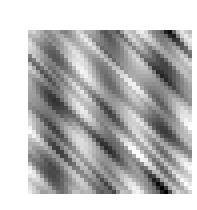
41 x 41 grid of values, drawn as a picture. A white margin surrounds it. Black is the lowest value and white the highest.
Lone odd cells: none. Stripes: upright, repeating 3 times. Grain: diagonal, down to the right. Roughest part: bottom right. Histogram: bell-shaped.
